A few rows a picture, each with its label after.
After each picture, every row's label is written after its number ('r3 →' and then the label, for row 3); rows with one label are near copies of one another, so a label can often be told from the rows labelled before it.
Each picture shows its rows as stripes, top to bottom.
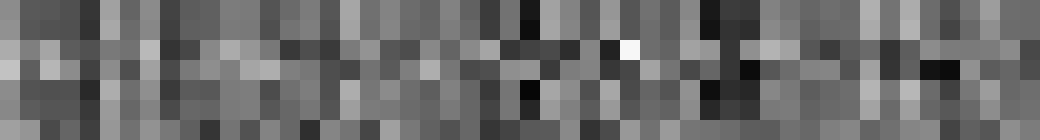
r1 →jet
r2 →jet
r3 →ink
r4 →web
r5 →jet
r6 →jet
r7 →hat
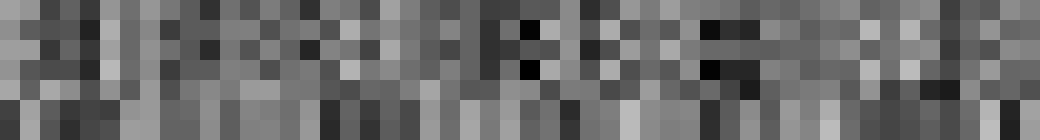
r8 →hat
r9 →jet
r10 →hat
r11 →jet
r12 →web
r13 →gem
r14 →gem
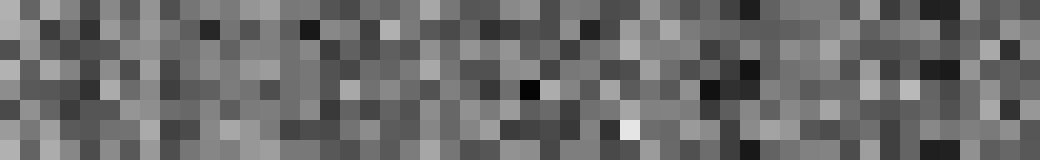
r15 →web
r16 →hat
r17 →gem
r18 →web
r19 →jet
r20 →gem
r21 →ink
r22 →web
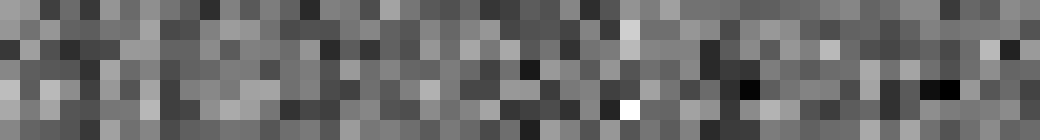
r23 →hat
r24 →ink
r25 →gem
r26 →jet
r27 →web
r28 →ink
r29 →jet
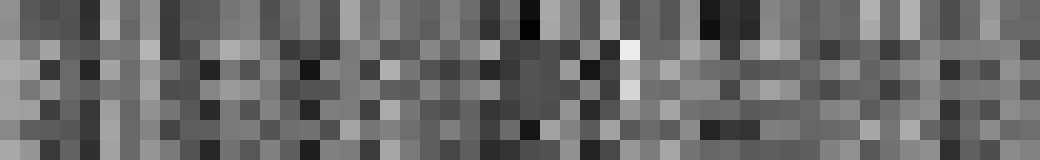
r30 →jet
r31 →jet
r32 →ink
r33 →hat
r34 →ink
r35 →hat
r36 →jet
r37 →hat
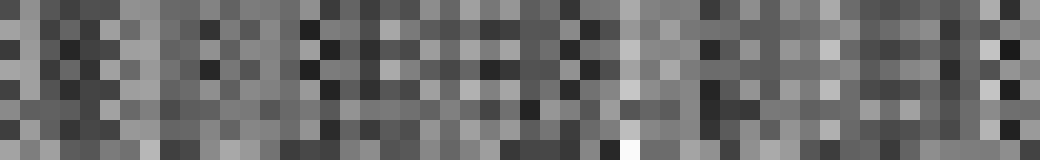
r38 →gem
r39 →hat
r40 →gem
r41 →hat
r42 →gem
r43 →jet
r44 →gem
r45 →ink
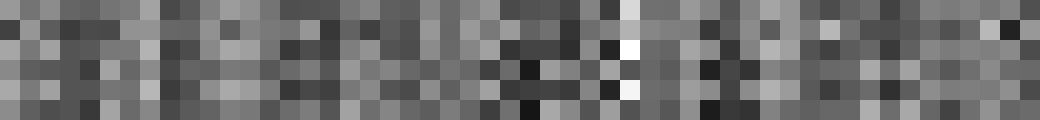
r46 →ink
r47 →gem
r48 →ink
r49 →jet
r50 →ink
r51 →jet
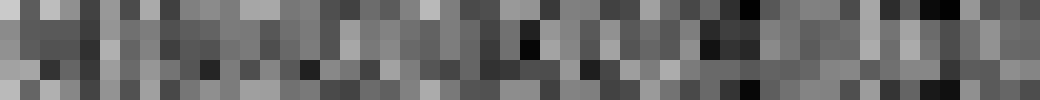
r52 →web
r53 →jet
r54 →jet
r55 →hat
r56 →web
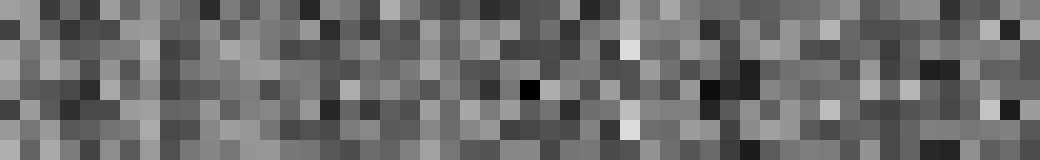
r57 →hat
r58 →gem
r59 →ink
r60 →web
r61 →jet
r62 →gem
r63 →ink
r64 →web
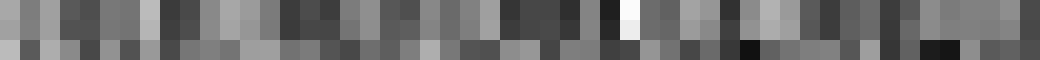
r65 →ink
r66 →ink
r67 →web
